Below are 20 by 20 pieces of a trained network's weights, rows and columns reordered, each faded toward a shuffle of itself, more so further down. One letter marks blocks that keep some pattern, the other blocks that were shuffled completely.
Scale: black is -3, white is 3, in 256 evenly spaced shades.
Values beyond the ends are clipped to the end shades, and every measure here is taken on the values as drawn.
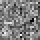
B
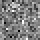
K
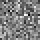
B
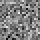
K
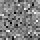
K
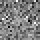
K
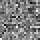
B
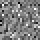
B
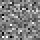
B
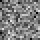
K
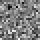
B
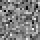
B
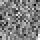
K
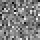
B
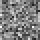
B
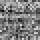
B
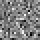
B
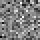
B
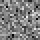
K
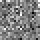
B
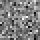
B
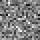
K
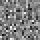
B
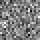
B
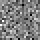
K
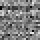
B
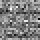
B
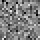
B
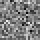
K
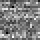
B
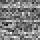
B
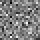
B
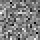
K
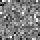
K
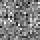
B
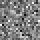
K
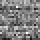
B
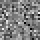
K
